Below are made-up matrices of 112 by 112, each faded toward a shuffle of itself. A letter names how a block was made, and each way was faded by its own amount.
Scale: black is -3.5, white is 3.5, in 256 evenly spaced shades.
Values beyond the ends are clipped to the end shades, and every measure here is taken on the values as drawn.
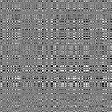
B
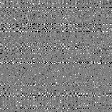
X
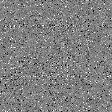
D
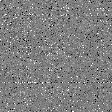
D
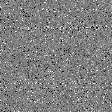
D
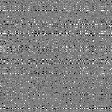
X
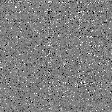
D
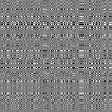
B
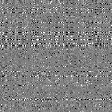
X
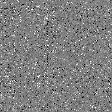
D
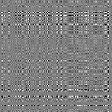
B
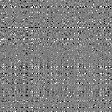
X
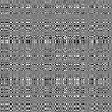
B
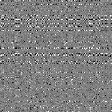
X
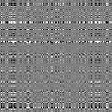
B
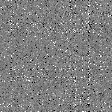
D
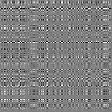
B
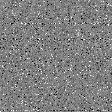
D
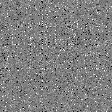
D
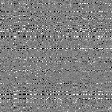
X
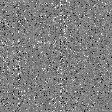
D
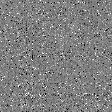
D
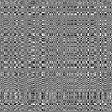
B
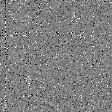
D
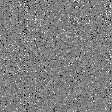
D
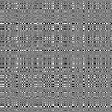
B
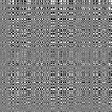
B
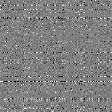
X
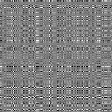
B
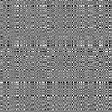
B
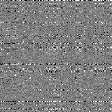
X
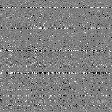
X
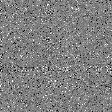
D
